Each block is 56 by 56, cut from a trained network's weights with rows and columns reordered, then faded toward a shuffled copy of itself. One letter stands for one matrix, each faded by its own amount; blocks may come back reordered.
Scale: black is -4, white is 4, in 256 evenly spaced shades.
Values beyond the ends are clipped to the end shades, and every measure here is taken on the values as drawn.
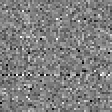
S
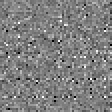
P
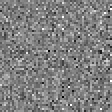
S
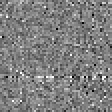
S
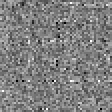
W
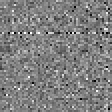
S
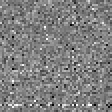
S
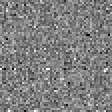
W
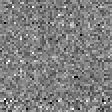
W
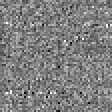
W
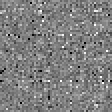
P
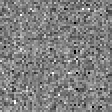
W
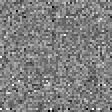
W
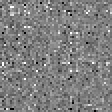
P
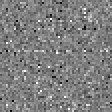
P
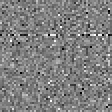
S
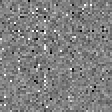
P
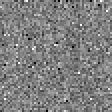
W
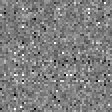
P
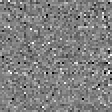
P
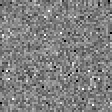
W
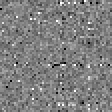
P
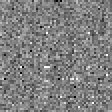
W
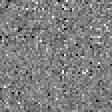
P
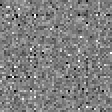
P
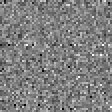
W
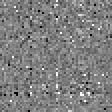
P
